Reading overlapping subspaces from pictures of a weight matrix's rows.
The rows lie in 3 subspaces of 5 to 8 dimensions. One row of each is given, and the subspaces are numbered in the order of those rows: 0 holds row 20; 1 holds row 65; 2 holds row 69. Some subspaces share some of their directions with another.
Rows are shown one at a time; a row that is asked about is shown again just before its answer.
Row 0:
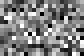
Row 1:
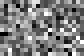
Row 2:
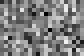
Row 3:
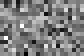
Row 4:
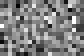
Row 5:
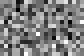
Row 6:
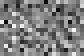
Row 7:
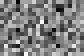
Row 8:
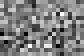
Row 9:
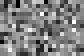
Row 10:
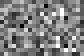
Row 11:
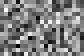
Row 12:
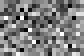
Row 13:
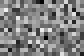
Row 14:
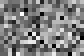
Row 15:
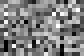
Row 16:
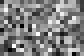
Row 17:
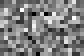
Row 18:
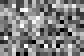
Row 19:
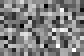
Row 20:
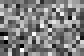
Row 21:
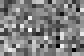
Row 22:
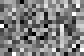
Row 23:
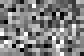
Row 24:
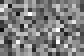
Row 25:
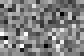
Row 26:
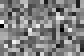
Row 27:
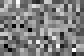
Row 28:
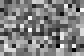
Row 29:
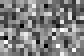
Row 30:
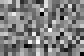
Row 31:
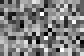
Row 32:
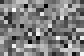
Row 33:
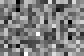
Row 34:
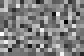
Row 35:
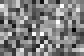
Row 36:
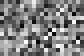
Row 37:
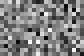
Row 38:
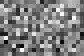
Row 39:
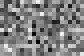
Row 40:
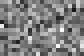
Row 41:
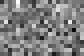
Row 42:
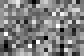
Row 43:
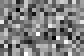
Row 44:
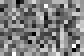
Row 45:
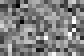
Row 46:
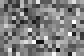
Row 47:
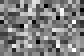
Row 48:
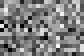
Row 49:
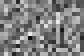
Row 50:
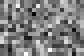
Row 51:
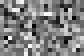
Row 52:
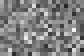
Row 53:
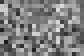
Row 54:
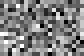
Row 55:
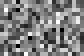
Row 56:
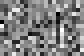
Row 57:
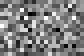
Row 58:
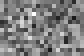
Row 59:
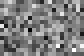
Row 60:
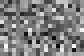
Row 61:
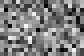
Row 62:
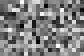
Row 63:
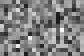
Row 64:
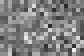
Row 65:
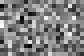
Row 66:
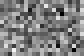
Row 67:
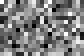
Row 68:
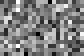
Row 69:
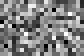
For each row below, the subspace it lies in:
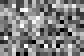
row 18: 1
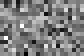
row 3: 1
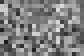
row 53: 1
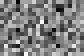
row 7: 2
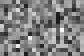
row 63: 2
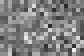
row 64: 2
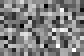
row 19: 0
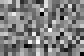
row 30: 1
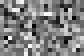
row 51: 0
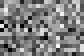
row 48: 2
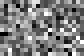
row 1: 0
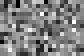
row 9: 1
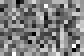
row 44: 2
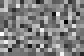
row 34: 0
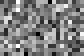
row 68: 2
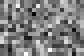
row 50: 1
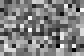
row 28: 2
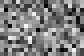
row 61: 2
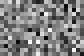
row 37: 0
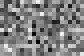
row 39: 1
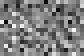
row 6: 2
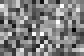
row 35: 1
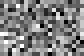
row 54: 0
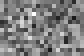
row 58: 1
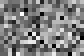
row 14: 1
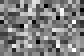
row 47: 1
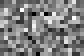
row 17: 1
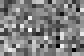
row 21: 2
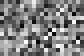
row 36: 0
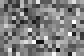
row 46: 1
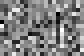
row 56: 2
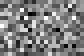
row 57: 1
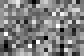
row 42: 0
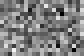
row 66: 0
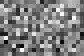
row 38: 0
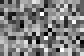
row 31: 0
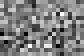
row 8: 0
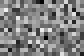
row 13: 0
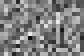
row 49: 2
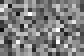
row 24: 1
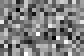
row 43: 2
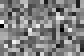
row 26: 2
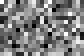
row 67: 2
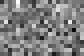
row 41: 2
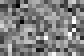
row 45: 1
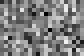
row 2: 0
